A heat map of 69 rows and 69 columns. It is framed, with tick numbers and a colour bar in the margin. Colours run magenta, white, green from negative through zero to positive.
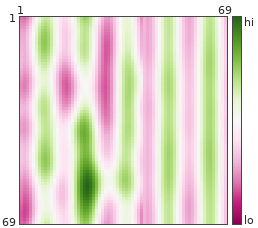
There are no lone odd cells. The right part is calmer, past a seam about 60% of the way across. Stripes running up and down repeat 5 times from left to right.
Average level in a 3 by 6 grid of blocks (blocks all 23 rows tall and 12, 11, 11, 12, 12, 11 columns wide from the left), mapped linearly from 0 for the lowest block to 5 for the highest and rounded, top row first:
320234 / 331344 / 254234
